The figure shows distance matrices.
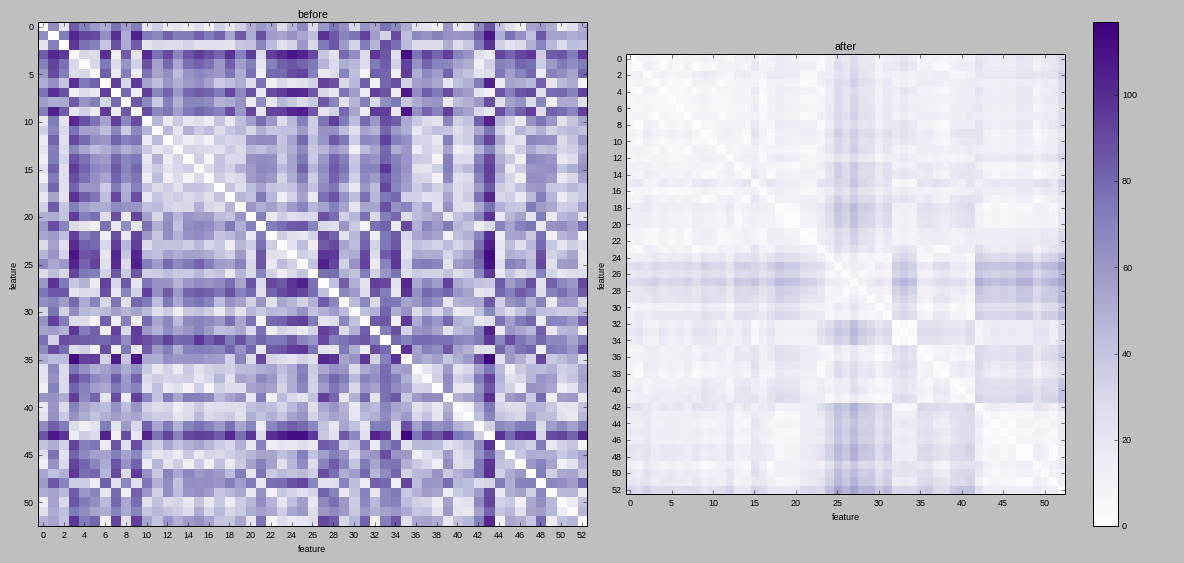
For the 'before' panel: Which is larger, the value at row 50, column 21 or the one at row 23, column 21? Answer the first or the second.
the second
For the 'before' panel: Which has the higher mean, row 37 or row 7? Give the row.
7
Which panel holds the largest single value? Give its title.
before
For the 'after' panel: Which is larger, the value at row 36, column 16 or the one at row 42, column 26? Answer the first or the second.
the second
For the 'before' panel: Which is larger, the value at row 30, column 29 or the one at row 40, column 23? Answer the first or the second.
the first
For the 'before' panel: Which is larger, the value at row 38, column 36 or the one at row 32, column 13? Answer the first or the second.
the second
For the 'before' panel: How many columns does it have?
53
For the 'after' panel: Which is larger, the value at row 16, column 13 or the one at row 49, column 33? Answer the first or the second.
the second
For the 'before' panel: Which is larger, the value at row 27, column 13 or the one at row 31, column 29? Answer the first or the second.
the second
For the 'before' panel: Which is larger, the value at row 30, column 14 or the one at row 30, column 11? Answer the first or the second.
the first
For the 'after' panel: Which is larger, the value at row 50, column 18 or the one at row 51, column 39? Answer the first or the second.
the second
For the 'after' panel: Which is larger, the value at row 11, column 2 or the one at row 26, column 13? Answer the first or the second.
the second
